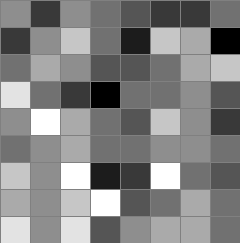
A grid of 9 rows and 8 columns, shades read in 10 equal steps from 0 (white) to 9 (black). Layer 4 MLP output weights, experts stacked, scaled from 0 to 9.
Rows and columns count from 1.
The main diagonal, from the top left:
4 4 4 9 6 4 5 5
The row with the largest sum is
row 1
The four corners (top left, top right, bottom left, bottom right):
4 5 1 5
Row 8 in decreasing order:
6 5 5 4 3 3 2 0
